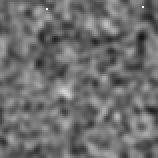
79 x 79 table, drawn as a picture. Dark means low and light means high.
Slope: none. Lone odd cells: 2, each higher than its neighbours. Histogram: bell-shaped. Grain: blotchy.
